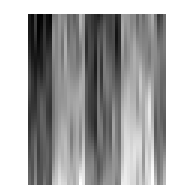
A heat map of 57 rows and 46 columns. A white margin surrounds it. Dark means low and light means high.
Upright stripes repeat 2 times across the table. There is an overall slope up to the bottom right. The bottom right is the ninth with the highest average.
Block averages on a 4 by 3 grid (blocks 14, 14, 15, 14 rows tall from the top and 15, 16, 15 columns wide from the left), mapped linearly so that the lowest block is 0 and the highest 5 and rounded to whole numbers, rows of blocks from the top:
002 / 113 / 124 / 235
